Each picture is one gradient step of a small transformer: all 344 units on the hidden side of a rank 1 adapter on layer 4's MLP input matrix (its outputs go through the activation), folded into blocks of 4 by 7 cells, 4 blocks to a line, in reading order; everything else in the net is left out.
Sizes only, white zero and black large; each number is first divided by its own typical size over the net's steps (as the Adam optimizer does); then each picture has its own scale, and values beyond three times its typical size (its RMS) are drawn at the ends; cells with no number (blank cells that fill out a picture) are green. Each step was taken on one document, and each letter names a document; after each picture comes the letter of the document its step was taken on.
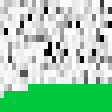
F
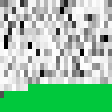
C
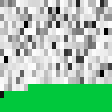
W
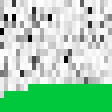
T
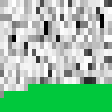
W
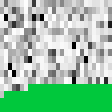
C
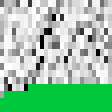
W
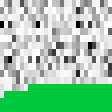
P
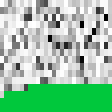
W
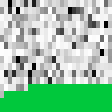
C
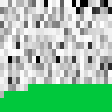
P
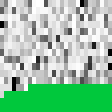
P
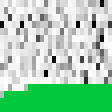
F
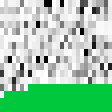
P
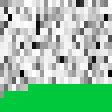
W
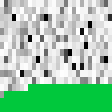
T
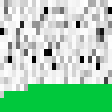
F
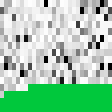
P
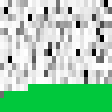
F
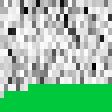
C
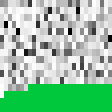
W
